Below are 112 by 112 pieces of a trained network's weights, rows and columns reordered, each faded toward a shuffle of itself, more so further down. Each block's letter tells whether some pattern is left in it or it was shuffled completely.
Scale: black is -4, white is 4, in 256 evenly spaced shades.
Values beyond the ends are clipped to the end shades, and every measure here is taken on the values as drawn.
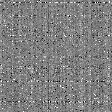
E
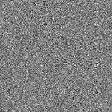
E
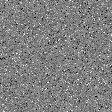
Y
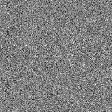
E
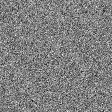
Y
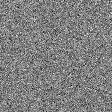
Y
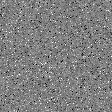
Y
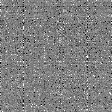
E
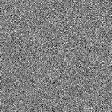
E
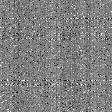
E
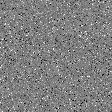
Y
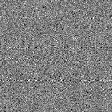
E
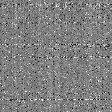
E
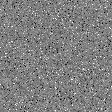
Y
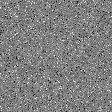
Y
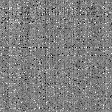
E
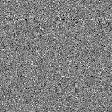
E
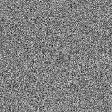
E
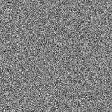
E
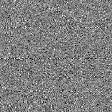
E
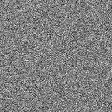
E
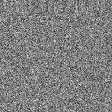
E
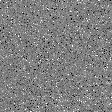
Y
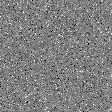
Y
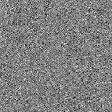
E
